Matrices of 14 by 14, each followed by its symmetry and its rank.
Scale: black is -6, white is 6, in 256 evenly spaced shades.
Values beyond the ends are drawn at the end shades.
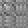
symmetric, rank two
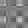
symmetric, rank one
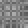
symmetric, rank two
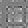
symmetric, rank two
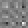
symmetric, rank two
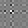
symmetric, rank one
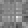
symmetric, rank two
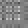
symmetric, rank one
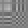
symmetric, rank one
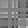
symmetric, rank one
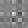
symmetric, rank two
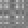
symmetric, rank two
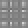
symmetric, rank one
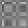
symmetric, rank one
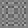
symmetric, rank one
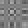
symmetric, rank one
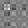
symmetric, rank two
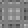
symmetric, rank one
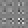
symmetric, rank two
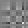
symmetric, rank one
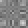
symmetric, rank two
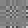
symmetric, rank one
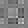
symmetric, rank one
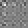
symmetric, rank two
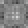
symmetric, rank two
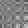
symmetric, rank two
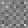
symmetric, rank two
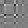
symmetric, rank one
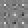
symmetric, rank two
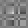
symmetric, rank one
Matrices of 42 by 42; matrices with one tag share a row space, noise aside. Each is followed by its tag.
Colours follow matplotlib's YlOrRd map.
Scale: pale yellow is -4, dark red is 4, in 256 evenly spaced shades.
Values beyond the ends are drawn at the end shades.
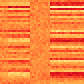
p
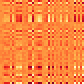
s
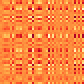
s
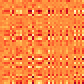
s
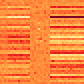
p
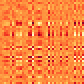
s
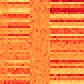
p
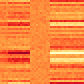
p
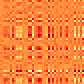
s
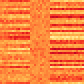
p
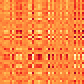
s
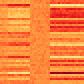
p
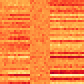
p
